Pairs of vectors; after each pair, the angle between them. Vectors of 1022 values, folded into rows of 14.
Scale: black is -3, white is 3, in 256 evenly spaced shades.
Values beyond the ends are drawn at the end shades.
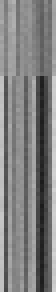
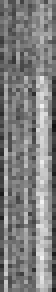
nearly opposite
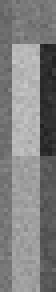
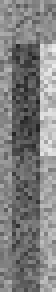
nearly opposite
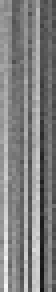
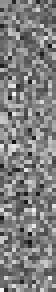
orthogonal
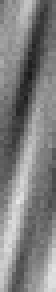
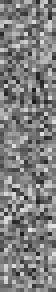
orthogonal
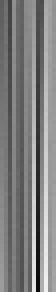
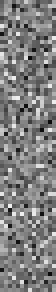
orthogonal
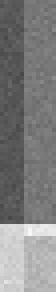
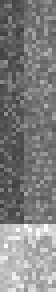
nearly parallel
